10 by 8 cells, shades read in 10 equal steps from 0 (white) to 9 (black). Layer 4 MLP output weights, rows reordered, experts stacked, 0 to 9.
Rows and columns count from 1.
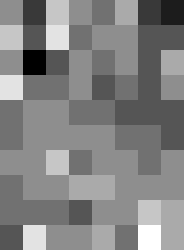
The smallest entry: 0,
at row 10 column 7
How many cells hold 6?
13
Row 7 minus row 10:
-2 3 -2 1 1 -1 5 1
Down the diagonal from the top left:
4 6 6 4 5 5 5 4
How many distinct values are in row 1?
6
